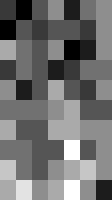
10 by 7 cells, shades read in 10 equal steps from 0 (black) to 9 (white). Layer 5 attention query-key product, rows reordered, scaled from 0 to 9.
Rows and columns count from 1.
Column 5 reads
1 3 0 2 3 6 6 9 6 9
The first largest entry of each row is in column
4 7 1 2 4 5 1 5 1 5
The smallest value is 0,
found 3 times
